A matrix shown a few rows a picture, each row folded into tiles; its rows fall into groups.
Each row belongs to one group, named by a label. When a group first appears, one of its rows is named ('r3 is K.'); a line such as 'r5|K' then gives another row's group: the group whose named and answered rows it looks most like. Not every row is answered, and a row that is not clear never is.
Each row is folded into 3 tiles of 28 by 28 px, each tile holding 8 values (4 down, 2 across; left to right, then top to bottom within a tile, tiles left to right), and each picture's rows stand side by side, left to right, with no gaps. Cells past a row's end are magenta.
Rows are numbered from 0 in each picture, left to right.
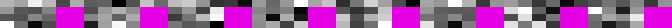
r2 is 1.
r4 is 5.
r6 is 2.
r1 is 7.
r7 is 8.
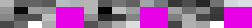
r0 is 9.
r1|9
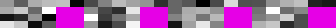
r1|5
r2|7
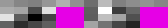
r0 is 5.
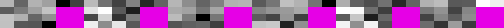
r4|2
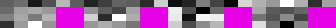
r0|7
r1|8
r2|8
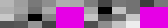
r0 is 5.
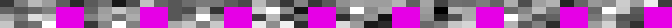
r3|2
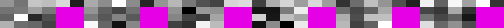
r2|9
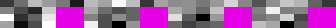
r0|5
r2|5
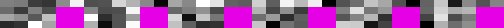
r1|5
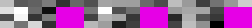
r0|2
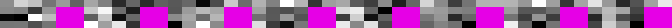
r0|1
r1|2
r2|7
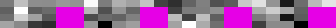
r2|8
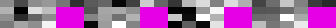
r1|7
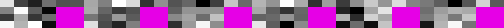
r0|2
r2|7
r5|7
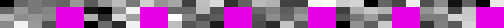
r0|8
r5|8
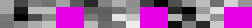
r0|9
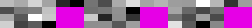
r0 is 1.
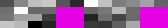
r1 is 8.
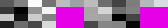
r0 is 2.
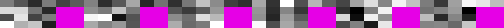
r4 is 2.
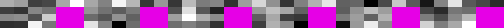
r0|9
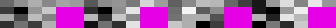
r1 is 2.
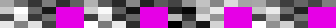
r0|2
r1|2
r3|2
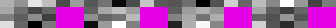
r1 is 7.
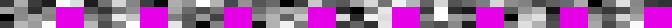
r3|7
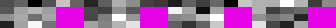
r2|8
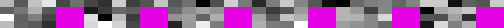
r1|8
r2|7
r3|5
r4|8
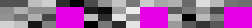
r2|1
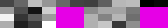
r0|5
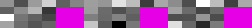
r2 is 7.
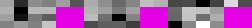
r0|9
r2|7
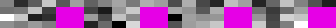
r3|5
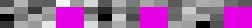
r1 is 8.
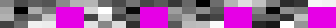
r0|9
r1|2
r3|9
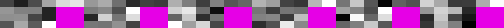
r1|1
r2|2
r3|9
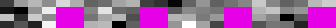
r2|8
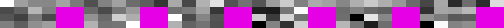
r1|5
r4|1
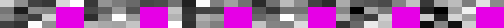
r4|9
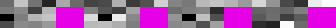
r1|8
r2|1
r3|9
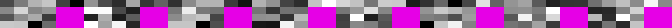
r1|2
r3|9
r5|7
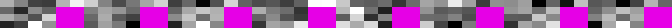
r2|7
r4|2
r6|8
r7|7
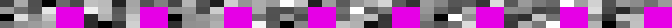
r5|8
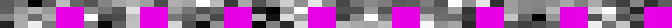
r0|7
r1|5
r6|5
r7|2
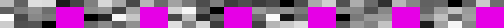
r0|1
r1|1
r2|2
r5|7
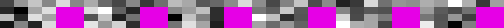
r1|2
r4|8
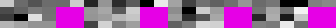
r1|8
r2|9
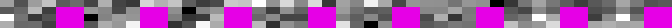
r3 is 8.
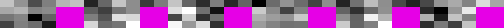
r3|8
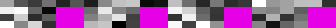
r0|2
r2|2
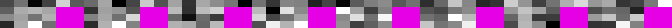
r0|7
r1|7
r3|9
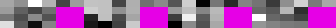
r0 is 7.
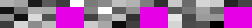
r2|1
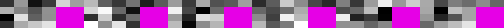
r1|2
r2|8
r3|5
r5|9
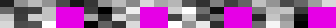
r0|5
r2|2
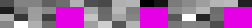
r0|8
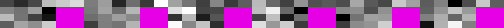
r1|8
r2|2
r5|7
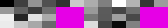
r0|8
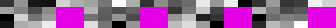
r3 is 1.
